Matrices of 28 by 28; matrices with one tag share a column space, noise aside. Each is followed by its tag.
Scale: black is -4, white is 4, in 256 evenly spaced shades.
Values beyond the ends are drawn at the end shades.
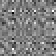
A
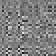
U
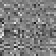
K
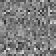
A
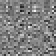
U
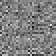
U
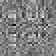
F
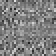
A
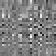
F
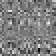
A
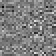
U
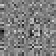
K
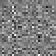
U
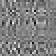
A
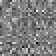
A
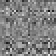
A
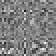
A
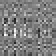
K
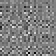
U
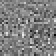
K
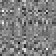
A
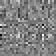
F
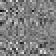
A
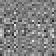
K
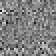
A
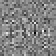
K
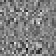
A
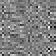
U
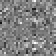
A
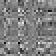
A
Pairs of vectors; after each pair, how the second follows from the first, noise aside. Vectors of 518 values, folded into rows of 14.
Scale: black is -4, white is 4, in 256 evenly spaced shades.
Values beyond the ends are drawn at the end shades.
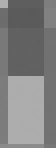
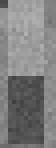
negated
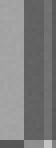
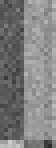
negated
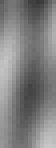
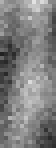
negated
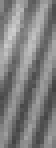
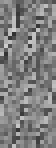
sign-scrambled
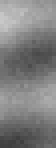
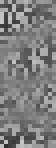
sign-scrambled
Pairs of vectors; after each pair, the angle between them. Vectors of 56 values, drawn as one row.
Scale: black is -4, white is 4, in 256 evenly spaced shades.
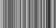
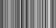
nearly opposite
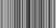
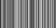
partly opposed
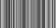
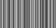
orthogonal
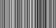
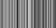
partly aligned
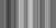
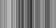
nearly opposite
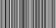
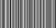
nearly opposite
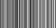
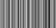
partly opposed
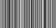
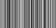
nearly parallel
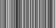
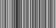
nearly parallel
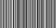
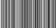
orthogonal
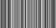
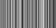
partly aligned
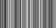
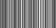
partly aligned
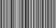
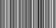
partly aligned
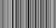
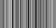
nearly parallel
